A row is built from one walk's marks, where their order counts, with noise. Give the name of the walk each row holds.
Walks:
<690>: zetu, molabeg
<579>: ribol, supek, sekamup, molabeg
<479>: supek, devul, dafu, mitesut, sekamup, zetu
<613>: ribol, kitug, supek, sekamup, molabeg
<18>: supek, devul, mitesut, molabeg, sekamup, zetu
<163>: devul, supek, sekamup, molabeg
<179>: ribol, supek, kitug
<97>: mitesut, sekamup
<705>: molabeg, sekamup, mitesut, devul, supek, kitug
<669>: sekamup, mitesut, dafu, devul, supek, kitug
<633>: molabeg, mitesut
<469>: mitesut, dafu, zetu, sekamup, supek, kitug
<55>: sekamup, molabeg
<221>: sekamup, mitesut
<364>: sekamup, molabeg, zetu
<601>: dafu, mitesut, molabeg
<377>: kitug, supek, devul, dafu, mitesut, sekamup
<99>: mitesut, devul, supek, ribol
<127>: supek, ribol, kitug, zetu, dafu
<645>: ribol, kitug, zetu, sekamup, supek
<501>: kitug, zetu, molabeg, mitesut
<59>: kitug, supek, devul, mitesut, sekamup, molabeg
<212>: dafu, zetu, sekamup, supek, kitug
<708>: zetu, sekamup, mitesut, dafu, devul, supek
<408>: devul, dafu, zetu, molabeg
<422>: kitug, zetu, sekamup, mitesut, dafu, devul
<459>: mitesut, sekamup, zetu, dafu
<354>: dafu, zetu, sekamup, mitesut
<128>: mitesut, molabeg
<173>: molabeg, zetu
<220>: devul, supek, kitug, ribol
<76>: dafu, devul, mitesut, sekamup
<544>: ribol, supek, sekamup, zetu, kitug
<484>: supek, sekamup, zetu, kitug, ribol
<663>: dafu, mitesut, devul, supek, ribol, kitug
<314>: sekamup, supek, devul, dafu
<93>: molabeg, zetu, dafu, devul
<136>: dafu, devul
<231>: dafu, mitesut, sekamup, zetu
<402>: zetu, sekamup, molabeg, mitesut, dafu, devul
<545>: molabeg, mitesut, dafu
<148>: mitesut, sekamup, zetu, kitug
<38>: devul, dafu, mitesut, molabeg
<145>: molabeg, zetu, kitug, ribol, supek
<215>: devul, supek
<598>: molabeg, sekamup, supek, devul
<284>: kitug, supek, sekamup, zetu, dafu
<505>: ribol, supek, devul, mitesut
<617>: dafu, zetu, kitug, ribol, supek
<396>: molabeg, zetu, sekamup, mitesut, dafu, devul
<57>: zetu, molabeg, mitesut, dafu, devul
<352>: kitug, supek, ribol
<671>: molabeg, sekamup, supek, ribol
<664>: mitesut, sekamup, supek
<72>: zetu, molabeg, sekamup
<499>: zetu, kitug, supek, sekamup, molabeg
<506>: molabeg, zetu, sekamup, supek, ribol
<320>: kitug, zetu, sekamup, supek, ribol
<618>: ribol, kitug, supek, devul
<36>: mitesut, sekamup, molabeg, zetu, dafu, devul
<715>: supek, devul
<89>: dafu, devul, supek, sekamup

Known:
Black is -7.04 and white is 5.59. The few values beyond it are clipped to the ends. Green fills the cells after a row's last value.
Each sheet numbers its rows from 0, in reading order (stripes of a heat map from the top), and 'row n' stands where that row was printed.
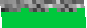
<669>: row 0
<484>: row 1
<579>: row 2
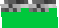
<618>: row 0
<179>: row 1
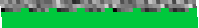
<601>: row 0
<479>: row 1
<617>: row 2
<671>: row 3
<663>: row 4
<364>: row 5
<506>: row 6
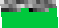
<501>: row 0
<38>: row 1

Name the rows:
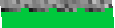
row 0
<545>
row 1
<128>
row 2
<18>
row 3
<55>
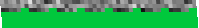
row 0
<633>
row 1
<422>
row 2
<59>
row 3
<314>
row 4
<173>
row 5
<231>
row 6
<212>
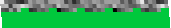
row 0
<352>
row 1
<97>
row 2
<136>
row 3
<664>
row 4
<76>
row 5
<320>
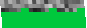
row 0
<148>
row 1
<690>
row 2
<715>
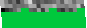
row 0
<408>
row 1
<505>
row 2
<598>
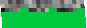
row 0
<89>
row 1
<215>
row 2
<396>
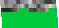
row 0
<93>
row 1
<284>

